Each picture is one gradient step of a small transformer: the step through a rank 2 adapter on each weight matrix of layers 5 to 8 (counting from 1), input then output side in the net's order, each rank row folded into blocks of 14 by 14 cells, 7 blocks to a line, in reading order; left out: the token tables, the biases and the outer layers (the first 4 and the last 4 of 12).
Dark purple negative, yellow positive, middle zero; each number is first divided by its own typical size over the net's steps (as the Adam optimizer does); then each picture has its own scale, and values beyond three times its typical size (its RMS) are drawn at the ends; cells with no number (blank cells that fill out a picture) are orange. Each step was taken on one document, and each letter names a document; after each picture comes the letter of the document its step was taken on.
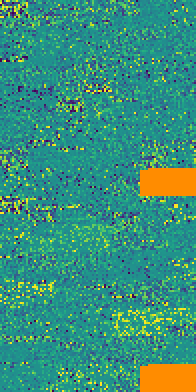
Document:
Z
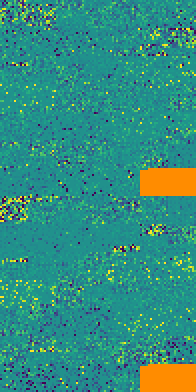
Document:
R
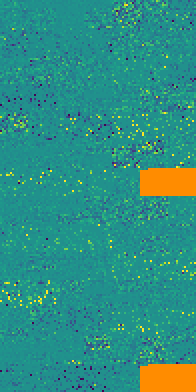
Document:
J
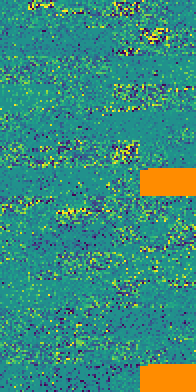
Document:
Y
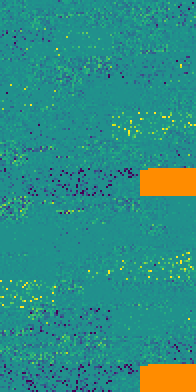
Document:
R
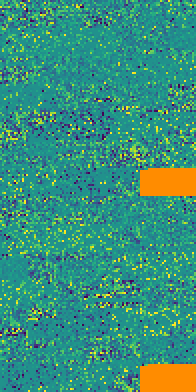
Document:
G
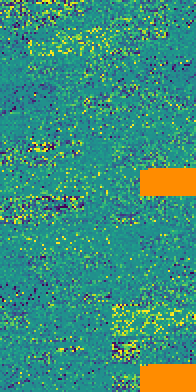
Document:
Z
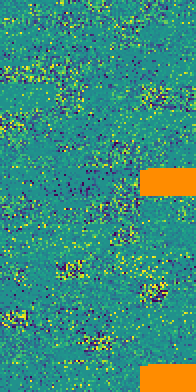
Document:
Y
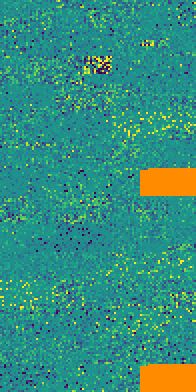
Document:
R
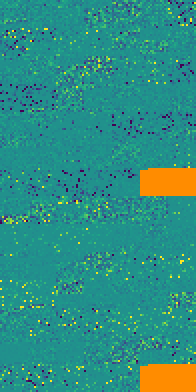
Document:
R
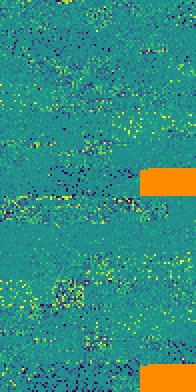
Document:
R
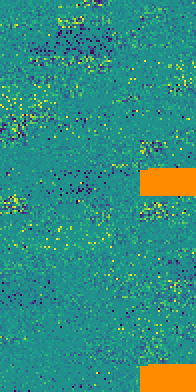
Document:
J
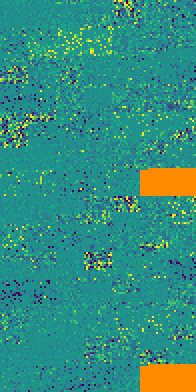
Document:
J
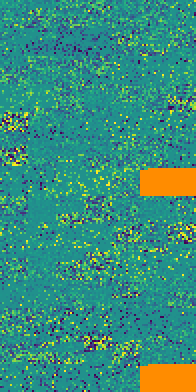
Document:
Y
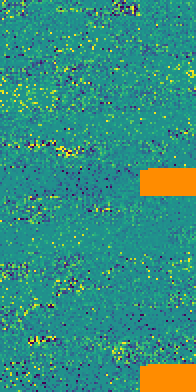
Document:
R
